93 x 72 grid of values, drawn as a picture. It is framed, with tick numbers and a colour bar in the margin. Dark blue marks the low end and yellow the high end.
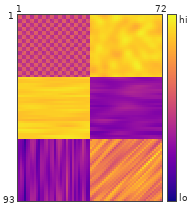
It is made of 3 by 2 panels. Panel 1,1: middling, checkered. Panel 1,2: very high, blotchy, faint in contrast. Panel 2,1: very high, streaked across, faint in contrast. Panel 2,2: low, streaked across, faint in contrast. Panel 3,1: low, streaked downward. Panel 3,2: high, slanting up to the right.
